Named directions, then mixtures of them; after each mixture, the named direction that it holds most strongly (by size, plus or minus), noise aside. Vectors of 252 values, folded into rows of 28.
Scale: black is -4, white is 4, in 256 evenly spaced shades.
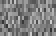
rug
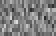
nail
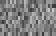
rug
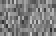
rug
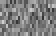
rug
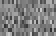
rug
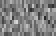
nail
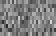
rug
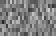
rug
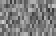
rug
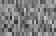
nail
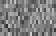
rug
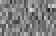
nail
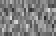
nail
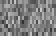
rug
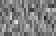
nail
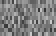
rug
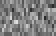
nail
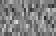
nail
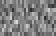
nail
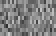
rug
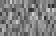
nail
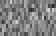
nail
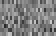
rug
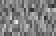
nail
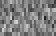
nail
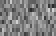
nail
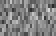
nail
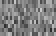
rug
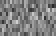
nail
